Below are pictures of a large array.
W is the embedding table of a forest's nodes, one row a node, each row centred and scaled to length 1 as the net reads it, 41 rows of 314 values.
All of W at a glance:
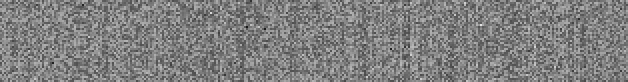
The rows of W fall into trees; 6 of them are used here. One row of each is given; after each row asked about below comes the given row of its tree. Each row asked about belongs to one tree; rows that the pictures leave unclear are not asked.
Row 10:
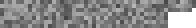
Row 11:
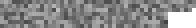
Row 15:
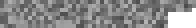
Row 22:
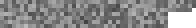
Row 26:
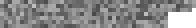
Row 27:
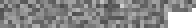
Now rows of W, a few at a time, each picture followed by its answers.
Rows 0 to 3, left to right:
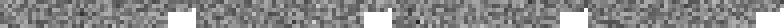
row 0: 15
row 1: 27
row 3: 11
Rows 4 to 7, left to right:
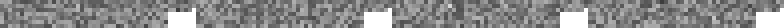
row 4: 11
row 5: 15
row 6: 10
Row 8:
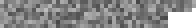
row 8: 26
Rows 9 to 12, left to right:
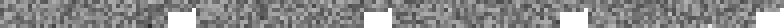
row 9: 10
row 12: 15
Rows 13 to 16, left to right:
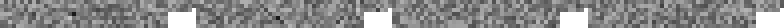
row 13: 22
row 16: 22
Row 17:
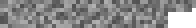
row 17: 15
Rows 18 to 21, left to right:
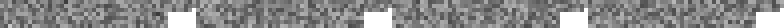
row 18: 27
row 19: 15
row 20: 26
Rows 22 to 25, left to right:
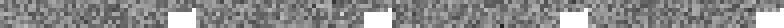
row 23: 26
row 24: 11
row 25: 15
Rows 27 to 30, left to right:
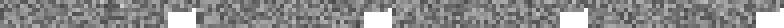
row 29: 10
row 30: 22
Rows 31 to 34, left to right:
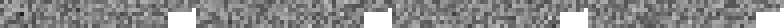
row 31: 10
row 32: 10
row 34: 26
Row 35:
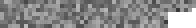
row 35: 11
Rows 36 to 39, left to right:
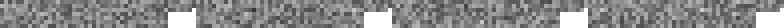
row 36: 10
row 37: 22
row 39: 10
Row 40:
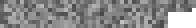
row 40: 15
